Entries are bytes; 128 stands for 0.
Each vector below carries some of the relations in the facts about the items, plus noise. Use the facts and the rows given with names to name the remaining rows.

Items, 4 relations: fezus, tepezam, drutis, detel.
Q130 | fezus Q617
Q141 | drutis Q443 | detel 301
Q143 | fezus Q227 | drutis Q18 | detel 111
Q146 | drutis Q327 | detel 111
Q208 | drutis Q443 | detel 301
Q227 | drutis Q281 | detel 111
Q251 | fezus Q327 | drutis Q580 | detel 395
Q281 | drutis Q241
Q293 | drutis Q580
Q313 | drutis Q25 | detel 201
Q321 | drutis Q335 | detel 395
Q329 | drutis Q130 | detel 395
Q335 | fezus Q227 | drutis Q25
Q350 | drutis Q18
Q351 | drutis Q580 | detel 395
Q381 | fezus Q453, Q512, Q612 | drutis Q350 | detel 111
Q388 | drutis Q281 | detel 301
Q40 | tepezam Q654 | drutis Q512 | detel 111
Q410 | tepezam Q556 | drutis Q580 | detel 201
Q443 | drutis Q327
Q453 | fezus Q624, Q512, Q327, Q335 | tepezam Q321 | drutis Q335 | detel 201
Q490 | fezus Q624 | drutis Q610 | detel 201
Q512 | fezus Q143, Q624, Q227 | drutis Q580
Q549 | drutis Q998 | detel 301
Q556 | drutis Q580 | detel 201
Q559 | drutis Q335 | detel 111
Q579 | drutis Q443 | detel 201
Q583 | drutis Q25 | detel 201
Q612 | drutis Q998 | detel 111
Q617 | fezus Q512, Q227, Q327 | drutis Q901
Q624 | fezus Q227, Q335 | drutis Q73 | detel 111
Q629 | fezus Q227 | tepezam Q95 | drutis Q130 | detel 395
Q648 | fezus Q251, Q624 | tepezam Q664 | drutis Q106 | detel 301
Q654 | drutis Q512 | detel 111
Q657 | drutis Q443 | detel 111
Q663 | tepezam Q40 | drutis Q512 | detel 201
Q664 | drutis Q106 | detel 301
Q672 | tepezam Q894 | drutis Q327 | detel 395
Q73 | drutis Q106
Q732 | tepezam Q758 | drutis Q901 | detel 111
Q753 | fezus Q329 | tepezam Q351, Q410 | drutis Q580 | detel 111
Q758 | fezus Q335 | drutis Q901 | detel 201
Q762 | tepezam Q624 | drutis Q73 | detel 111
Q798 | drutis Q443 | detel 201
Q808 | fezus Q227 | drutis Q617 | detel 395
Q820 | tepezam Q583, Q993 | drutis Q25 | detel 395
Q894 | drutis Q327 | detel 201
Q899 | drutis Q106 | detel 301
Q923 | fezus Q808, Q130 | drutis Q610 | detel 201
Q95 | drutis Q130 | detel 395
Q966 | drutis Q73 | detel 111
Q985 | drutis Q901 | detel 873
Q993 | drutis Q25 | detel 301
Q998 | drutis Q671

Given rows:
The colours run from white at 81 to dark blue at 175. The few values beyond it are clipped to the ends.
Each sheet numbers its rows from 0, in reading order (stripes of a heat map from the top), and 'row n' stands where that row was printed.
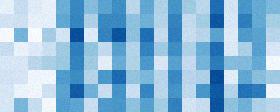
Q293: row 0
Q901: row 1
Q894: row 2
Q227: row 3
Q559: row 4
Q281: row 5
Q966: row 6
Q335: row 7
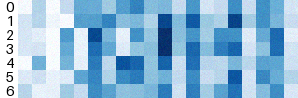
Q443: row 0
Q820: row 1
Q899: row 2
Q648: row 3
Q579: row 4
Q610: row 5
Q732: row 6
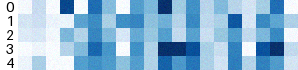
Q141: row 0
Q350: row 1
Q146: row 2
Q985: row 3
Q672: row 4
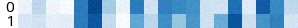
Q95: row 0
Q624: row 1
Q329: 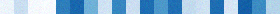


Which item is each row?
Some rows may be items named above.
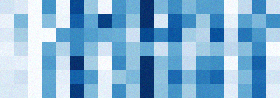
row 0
Q388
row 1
Q663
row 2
Q629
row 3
Q657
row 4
Q664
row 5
Q648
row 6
Q899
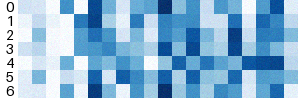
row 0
Q549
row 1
Q95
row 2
Q251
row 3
Q820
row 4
Q753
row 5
Q490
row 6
Q899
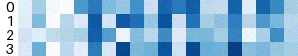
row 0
Q808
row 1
Q313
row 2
Q40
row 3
Q453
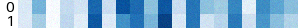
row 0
Q923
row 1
Q583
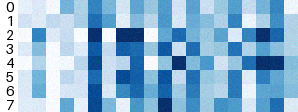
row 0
Q146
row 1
Q40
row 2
Q556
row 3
Q313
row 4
Q351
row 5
Q923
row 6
Q758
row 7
Q899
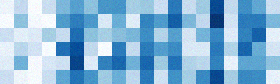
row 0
Q327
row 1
Q251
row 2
Q612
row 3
Q321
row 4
Q758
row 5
Q762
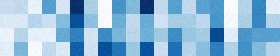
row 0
Q993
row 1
Q654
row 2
Q512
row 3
Q313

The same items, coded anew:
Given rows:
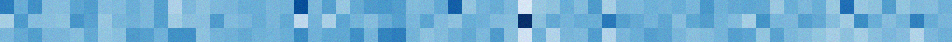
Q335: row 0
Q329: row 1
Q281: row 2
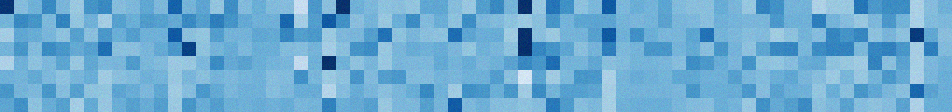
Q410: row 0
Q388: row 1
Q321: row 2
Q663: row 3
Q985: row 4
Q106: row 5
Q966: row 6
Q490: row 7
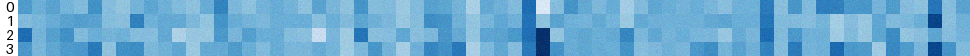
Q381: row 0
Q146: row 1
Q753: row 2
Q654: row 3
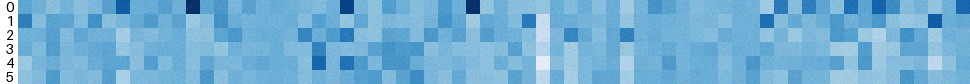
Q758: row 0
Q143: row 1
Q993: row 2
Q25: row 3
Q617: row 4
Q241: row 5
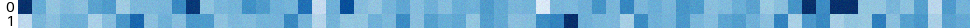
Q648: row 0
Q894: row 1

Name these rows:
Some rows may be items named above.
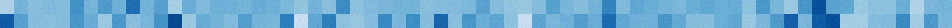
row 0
Q808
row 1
Q664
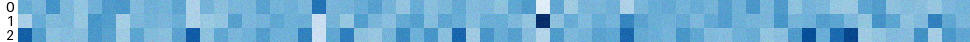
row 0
Q327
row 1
Q329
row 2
Q664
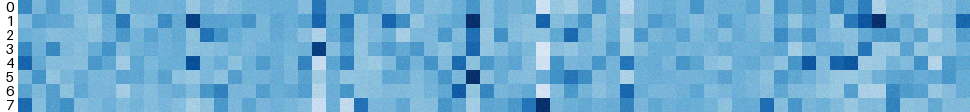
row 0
Q512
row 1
Q453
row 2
Q923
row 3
Q335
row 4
Q664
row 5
Q583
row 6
Q549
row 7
Q753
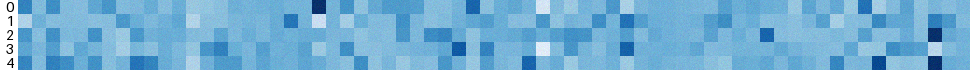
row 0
Q335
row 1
Q95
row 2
Q559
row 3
Q549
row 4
Q227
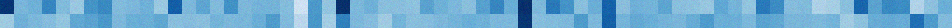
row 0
Q410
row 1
Q351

